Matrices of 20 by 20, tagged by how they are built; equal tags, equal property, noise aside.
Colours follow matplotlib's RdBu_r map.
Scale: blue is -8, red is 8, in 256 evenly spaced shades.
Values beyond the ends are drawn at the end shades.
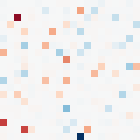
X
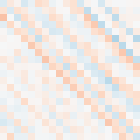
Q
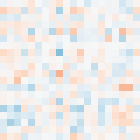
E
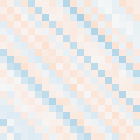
Q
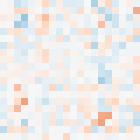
E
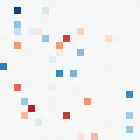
X
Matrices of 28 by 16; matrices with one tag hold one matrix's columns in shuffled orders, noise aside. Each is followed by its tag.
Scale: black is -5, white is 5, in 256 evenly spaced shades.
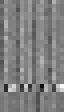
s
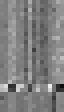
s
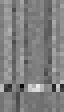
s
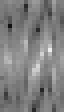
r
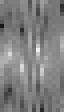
r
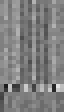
s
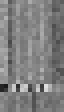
s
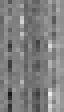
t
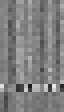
s
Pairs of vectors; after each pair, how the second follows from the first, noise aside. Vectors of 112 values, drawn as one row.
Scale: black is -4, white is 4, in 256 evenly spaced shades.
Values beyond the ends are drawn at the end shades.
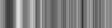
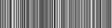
shuffled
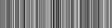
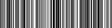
scaled up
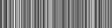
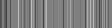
partly zeroed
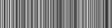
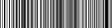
scaled up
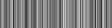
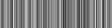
negated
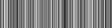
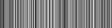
shuffled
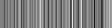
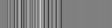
partly zeroed
